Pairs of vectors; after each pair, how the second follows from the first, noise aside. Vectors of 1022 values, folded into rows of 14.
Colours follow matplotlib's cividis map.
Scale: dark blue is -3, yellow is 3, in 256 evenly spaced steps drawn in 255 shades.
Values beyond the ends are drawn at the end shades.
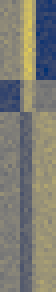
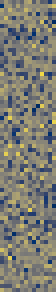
shuffled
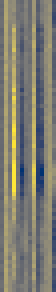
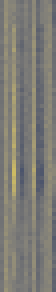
shrunk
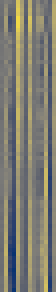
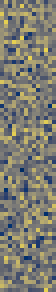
shuffled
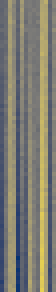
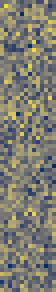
shuffled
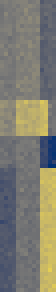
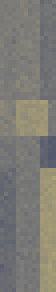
shrunk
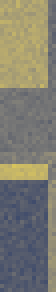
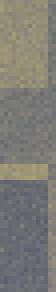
shrunk
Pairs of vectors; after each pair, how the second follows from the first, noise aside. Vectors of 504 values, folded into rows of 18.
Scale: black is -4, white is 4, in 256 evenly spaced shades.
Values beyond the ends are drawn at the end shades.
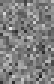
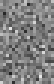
sign-scrambled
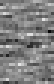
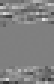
partly zeroed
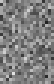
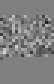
partly zeroed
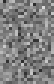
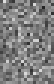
negated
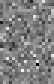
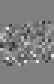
partly zeroed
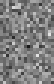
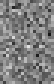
negated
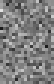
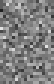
negated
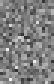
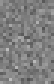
shrunk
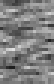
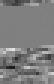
partly zeroed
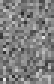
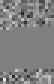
partly zeroed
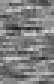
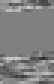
partly zeroed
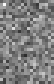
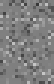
partly zeroed
